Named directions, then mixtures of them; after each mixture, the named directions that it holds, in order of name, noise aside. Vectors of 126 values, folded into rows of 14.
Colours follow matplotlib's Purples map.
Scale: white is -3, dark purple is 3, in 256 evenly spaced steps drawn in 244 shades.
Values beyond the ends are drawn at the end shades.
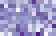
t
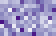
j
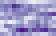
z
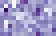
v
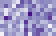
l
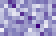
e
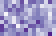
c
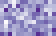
v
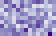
c, e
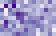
c, v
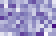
t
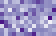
j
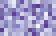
e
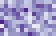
e, j, l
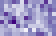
c, z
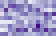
e, v, z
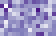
e, t, v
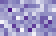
j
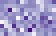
j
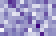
e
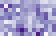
t, v, z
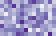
c, e, t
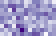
j, t, z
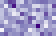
e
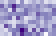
j, t, z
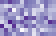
e, j, z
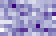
e, z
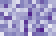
l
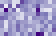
t, v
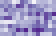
l, v, z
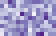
e, l, t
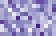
e, j
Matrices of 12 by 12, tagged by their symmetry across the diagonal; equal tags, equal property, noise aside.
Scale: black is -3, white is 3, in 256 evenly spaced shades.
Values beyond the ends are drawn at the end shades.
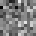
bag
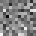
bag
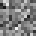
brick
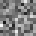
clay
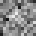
clay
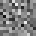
brick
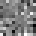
brick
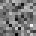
bag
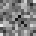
clay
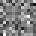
brick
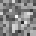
clay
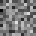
bag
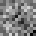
clay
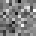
bag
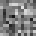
brick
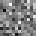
brick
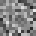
clay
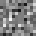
brick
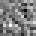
brick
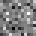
brick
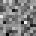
bag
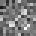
clay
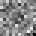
clay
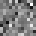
bag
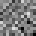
clay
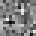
brick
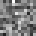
bag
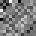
clay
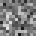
bag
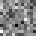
bag
